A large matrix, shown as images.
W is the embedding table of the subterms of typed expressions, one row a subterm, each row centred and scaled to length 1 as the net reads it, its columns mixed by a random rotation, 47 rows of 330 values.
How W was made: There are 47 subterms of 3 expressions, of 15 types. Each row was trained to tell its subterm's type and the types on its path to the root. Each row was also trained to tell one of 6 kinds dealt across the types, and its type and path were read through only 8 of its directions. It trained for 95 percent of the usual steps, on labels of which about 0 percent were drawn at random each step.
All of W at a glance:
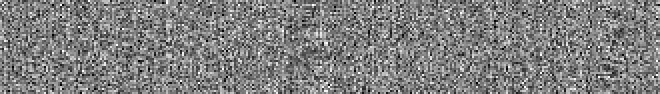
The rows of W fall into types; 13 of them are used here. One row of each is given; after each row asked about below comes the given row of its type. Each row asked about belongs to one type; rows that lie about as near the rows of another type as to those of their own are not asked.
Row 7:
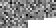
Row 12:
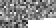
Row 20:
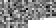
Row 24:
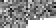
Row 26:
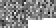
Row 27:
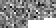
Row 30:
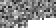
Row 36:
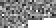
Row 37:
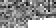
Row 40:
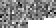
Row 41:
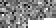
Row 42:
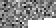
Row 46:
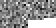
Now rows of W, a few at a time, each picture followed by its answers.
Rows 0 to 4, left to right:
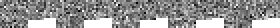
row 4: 12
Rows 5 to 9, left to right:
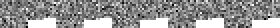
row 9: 46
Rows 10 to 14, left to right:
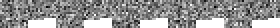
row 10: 20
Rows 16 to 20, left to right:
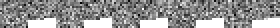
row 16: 46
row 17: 30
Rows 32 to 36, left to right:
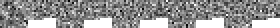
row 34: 24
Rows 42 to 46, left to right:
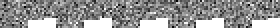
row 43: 40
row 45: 20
